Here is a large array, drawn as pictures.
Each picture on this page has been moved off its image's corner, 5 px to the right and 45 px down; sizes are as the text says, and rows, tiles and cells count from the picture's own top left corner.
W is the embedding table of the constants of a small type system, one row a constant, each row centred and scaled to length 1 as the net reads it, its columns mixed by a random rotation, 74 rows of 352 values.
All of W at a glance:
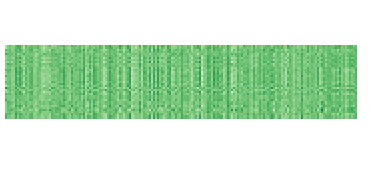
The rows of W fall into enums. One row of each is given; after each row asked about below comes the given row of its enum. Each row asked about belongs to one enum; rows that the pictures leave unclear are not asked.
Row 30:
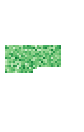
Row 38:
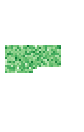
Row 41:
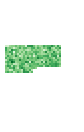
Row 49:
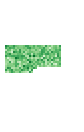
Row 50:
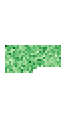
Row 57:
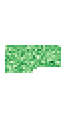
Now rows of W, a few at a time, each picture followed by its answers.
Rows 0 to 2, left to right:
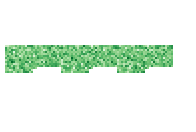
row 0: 41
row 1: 38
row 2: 30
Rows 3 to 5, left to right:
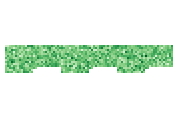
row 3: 41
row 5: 49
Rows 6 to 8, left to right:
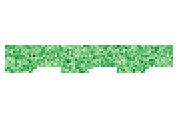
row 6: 49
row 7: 41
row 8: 50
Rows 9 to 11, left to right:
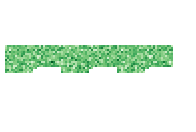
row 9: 57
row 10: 30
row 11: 57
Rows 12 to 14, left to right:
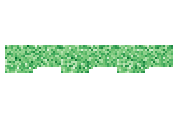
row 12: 38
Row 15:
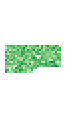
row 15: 57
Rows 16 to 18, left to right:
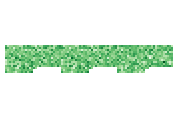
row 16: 30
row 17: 30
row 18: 57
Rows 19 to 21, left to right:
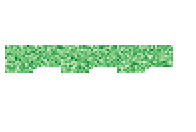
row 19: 38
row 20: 30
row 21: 57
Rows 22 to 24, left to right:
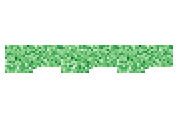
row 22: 38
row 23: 30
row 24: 38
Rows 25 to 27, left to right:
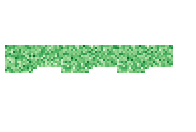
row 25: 49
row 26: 38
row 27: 38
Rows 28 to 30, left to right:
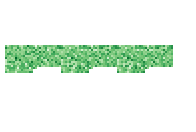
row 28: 38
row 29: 30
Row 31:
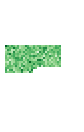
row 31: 50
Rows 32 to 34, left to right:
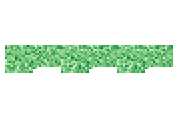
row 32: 38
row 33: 30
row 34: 30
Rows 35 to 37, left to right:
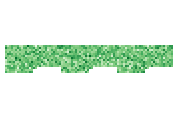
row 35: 38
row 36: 49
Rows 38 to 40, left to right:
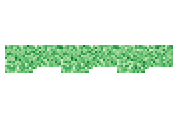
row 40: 30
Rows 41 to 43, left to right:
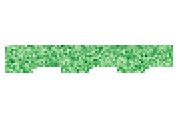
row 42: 50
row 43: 49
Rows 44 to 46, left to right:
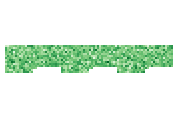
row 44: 41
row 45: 57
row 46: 30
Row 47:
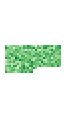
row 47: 30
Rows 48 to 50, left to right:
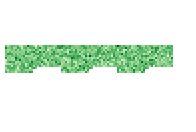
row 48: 38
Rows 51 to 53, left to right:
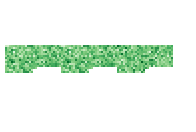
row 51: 41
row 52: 41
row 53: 50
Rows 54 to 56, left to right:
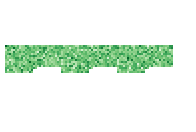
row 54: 50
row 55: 30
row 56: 38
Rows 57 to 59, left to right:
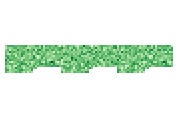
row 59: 57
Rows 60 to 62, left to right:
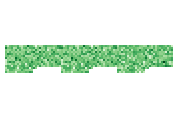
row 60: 38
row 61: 38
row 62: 57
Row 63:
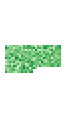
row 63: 30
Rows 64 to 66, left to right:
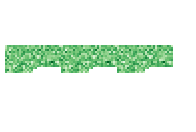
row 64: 57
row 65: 57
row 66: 57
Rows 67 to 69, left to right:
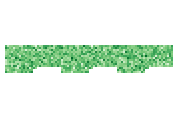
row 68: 38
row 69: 49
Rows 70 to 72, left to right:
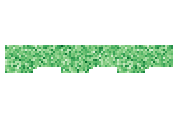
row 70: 30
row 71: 50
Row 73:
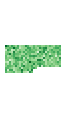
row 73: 50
